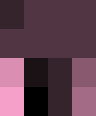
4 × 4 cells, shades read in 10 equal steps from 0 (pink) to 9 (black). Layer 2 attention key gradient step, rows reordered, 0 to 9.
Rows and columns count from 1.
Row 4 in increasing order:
0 3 7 9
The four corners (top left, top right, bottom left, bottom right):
7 6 0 3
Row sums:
25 24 20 19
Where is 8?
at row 3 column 2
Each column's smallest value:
0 6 6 3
